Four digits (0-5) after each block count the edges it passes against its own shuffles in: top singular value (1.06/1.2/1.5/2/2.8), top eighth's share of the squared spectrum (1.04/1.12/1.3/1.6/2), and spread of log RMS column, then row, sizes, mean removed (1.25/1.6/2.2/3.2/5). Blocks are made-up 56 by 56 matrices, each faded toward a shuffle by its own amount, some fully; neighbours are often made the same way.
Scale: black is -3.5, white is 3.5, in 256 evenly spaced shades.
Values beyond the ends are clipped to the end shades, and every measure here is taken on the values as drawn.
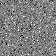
1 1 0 0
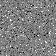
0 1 0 0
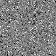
3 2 1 0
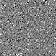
3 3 0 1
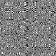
4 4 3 2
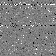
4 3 0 2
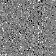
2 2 2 0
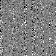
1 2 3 0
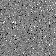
0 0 0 0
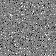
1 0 0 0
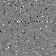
2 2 0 0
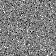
0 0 0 0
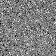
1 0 0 0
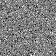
1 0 0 0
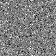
2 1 0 0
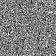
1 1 0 0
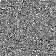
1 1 0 0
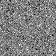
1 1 0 0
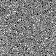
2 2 0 0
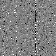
3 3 2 0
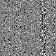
2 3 3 0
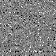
3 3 1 1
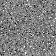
1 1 0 0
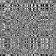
5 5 3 3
